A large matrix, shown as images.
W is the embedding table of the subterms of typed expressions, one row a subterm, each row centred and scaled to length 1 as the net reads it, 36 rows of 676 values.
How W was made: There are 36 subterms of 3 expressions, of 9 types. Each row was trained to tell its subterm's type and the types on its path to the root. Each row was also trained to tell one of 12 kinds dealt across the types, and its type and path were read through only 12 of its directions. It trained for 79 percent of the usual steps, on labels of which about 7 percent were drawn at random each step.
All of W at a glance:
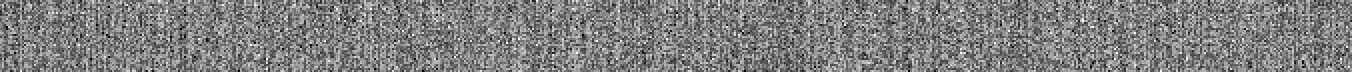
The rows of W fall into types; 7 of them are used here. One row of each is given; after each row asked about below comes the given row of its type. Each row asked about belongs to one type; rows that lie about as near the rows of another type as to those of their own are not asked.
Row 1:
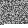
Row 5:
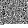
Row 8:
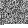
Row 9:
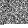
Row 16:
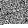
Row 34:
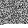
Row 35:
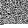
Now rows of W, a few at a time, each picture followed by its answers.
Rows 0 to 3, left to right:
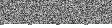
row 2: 35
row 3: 8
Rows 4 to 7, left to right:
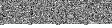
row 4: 1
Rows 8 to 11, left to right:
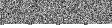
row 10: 8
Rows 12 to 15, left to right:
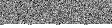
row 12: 35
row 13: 16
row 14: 5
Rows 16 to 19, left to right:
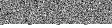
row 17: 35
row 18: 1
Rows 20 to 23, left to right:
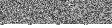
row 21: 16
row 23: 16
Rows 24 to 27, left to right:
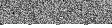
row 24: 35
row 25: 16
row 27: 1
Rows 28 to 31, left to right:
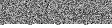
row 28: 1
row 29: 9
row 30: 8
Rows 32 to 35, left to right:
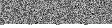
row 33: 8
